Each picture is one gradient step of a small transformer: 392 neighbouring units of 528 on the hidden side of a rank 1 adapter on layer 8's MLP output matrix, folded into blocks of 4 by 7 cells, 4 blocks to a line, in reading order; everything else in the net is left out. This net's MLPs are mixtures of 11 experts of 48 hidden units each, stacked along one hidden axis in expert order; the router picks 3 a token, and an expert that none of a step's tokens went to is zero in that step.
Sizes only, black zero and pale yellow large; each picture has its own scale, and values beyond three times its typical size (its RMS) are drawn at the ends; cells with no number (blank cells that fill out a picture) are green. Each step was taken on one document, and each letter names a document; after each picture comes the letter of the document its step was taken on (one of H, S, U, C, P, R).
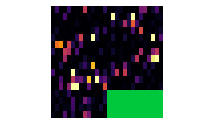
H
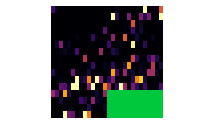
H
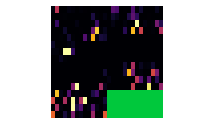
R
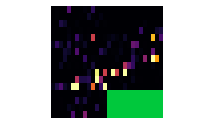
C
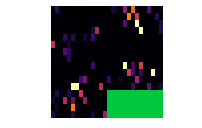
R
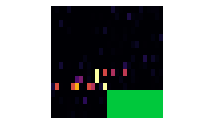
C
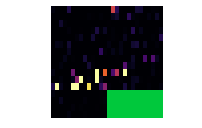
C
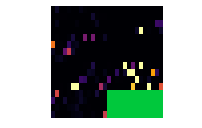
R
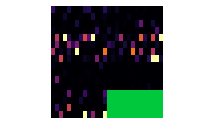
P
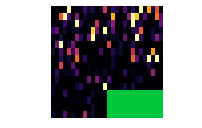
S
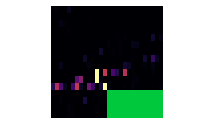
C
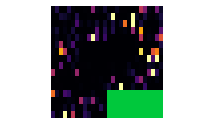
S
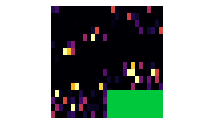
R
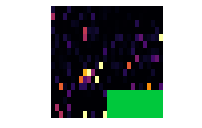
P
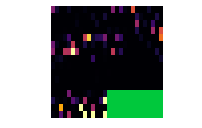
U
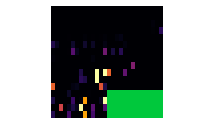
U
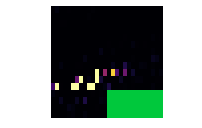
C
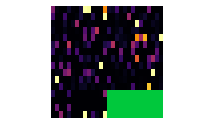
P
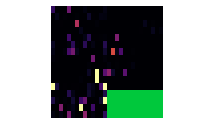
U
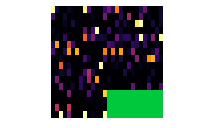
P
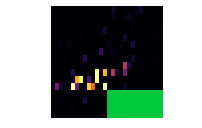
C
